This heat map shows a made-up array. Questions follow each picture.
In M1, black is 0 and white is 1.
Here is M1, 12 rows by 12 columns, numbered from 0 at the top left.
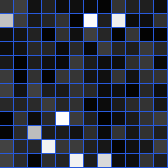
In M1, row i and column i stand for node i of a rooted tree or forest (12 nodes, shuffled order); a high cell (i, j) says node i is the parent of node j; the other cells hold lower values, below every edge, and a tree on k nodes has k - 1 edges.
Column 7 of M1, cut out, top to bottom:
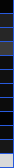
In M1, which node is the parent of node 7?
11
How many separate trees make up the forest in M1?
4
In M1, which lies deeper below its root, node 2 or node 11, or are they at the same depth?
node 2
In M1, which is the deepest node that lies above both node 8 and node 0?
1
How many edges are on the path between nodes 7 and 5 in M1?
2
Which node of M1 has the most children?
1
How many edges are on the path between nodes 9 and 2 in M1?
1
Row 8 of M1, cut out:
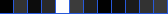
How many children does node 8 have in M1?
1
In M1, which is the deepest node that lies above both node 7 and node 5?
11
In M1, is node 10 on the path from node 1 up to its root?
no
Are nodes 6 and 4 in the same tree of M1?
yes
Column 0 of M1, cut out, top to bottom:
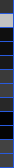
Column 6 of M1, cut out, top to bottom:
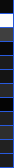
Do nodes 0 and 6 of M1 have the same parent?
yes
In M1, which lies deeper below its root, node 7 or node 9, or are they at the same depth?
node 7
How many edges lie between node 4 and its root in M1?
2
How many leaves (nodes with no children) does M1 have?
7
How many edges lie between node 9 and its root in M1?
0
